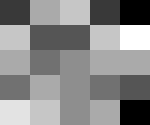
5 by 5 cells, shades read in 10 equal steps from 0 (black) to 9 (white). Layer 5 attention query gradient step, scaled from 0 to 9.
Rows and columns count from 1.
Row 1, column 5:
0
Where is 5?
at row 3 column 3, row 4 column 3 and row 5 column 3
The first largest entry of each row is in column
3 5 1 2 1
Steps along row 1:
up up down down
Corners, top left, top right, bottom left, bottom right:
2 0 8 0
